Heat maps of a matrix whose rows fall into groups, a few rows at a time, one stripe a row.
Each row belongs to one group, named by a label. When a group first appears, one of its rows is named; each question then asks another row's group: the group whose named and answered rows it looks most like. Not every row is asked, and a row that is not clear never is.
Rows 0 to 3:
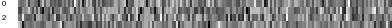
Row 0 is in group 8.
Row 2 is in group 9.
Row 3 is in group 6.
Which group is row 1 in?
9
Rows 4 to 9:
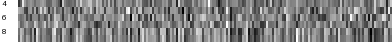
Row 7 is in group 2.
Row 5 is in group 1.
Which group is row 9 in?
9
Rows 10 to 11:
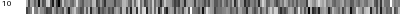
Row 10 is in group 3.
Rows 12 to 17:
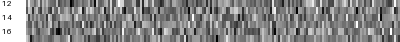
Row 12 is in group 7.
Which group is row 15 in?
8
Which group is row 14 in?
2
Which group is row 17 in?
6
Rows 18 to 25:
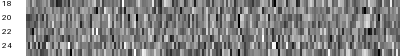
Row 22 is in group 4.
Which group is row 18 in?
3
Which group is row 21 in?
1
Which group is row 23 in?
8
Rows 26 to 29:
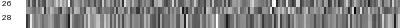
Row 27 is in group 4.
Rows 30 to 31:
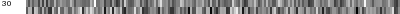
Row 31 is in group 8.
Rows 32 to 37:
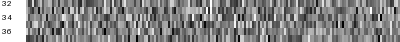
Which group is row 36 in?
3
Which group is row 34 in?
2
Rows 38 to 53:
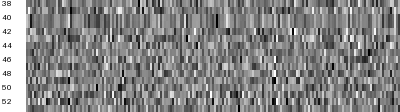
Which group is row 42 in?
9
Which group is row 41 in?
6
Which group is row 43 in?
7
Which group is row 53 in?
1
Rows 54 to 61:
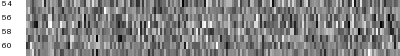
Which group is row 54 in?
4
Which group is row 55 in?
7
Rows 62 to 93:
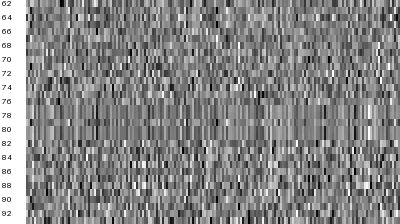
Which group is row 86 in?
4
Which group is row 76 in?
3
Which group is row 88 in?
1
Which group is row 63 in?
6
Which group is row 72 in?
2
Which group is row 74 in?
8
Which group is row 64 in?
8
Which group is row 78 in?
4
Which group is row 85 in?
1
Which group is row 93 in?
8
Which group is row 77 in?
4
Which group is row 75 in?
9
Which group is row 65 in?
6
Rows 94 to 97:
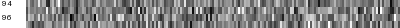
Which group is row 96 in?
7
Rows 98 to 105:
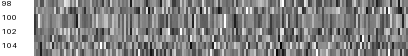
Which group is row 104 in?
4
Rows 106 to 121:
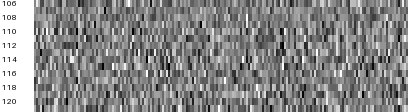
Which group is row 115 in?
7
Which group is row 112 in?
3
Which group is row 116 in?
2
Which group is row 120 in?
3
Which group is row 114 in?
2
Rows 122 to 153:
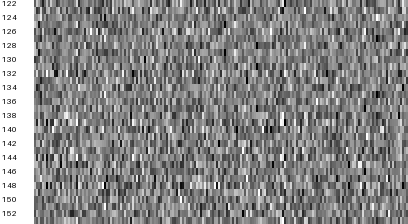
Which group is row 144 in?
3
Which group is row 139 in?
3
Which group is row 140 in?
9
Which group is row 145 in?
7
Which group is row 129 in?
6
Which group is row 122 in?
7
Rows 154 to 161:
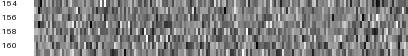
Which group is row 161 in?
2
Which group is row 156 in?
4
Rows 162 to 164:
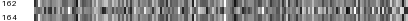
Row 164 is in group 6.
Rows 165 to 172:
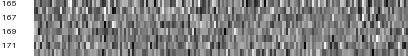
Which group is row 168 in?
7
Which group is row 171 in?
8
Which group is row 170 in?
4
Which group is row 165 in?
9
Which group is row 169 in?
6
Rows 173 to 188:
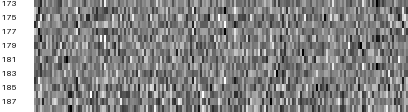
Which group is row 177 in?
6
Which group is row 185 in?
1
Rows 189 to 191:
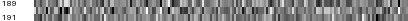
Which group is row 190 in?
3
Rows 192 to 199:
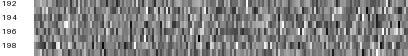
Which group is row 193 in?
2
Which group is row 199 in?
4
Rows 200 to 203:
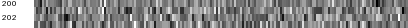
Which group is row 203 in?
9
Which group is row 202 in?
3
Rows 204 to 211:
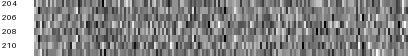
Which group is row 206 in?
4
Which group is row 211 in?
4
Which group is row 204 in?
7
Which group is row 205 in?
6
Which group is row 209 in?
6
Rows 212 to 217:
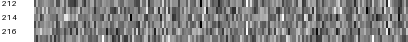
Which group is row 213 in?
2
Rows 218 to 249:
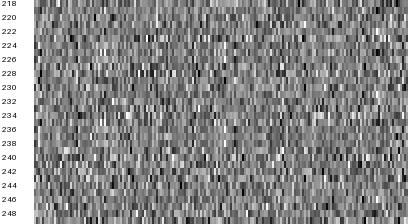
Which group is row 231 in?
4
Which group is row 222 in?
4
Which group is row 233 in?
1
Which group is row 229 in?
6
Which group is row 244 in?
3
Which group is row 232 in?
7
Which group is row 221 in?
8
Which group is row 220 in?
2
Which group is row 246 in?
4
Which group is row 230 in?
8
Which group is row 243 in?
8
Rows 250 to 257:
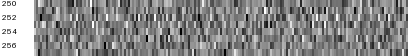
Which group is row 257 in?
6
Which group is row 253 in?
9
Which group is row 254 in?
3
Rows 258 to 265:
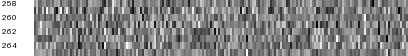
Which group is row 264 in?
7
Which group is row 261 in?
1
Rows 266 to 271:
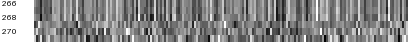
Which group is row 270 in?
7
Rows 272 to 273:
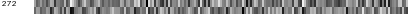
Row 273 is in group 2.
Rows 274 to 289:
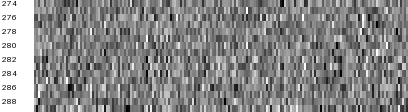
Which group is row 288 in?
6
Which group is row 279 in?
2
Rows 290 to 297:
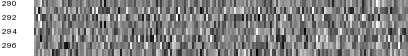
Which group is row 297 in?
8
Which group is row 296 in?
3
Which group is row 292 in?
9
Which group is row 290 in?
4
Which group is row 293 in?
4
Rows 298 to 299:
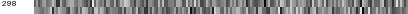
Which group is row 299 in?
4
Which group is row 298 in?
9
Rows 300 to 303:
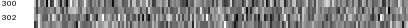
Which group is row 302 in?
9
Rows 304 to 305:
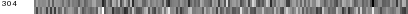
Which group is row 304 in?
7
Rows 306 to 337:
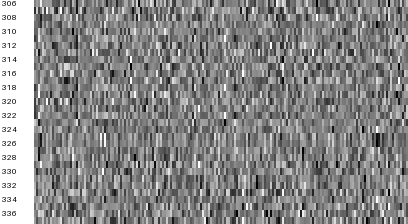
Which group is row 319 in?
9
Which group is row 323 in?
6
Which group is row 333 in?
2
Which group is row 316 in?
2
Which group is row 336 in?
9
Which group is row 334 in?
4
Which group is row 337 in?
2
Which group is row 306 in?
1
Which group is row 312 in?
8
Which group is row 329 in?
1
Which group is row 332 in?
8
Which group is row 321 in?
1
